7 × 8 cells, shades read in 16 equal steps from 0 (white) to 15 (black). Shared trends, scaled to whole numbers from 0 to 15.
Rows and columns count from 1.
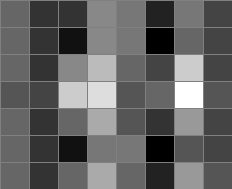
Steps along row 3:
up down down up up down up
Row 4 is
10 11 3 2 10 9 0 10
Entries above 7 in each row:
7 7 5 5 6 8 6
